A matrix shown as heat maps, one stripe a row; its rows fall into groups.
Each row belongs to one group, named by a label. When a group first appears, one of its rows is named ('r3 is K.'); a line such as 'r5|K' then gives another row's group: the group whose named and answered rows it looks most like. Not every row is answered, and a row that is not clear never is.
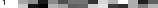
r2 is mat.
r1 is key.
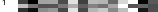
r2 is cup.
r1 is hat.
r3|hat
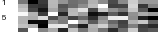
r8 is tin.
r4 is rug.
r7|mat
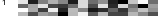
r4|rug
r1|rug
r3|rug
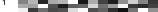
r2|cup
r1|tin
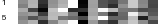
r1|tin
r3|mat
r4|tin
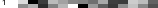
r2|tin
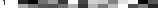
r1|hat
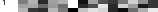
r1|tin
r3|mat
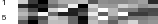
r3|mat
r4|cup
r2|hat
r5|mat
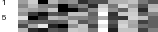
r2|key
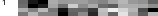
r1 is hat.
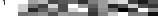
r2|rug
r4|cup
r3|rug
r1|cup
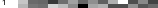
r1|cup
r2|mat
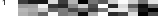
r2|key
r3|cup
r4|mat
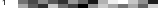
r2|mat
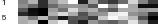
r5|cup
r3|hat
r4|hat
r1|tin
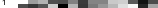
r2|hat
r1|cup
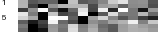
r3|key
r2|rug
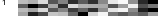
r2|hat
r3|cup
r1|cup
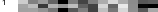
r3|key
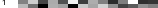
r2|mat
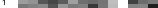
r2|cup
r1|cup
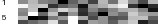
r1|key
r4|tin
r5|rug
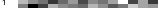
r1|cup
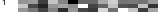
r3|key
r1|mat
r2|rug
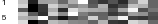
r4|rug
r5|cup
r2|rug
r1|rug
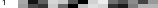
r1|mat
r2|mat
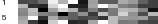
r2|mat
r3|tin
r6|mat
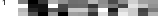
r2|rug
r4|key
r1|hat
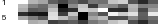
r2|rug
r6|cup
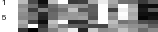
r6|mat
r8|hat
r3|key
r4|key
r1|mat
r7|tin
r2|key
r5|key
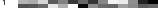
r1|cup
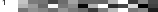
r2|mat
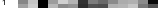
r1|tin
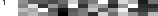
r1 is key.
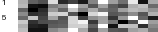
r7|key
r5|tin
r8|rug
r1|mat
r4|mat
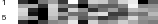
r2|tin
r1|hat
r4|mat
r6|hat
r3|rug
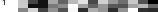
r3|tin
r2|rug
